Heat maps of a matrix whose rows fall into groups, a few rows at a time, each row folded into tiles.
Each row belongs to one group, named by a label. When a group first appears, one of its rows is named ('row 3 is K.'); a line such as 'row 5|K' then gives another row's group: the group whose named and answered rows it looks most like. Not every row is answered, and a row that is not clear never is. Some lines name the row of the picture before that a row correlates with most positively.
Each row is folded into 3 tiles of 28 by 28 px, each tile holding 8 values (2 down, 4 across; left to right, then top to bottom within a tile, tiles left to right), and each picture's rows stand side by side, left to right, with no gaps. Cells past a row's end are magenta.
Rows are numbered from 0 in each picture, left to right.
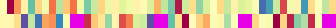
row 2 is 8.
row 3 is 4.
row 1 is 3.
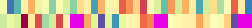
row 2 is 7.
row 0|4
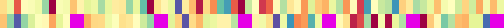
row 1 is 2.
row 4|8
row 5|3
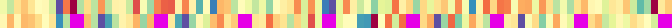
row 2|7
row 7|2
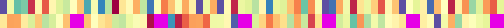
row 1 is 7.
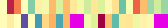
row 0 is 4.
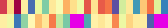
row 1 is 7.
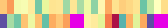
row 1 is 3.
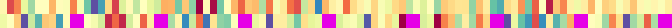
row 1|4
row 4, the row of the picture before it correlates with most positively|0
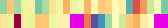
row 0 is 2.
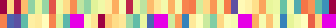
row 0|7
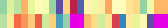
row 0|8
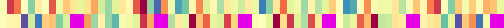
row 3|4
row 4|4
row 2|4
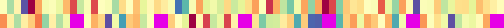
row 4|8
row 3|7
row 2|4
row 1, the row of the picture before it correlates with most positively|0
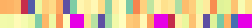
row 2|3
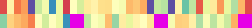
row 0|7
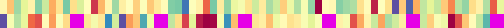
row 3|2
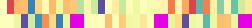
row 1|4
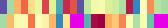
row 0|8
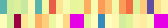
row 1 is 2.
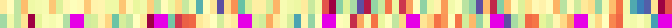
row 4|2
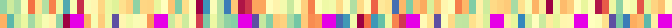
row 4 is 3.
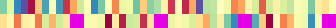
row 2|7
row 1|4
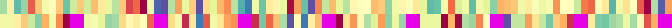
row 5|4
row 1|8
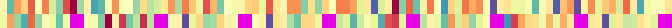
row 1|4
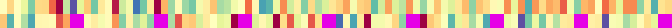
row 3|4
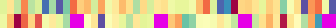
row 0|8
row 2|2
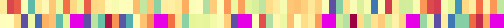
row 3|8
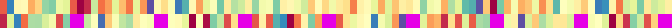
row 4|3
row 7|4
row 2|4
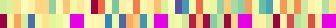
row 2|4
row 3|4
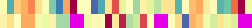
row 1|4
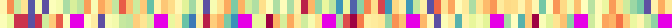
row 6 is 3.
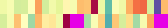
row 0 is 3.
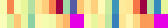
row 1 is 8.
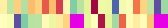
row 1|8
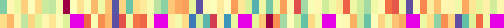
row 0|2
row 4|8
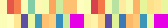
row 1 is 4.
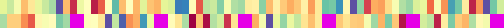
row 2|4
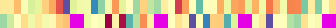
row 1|4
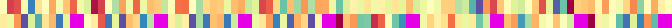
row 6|2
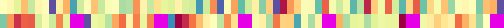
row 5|8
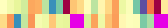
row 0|2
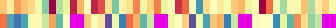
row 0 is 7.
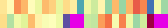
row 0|7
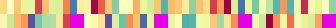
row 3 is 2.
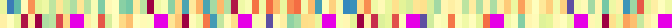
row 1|2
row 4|4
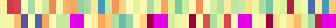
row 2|4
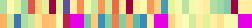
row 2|2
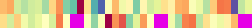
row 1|4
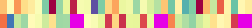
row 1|4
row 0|7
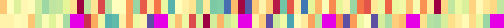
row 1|3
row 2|8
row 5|7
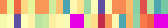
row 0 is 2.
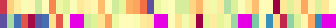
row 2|3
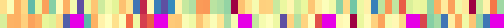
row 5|7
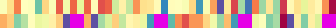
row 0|3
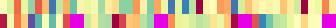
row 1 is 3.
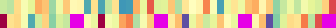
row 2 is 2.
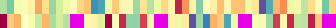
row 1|4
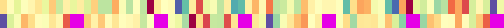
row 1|2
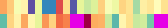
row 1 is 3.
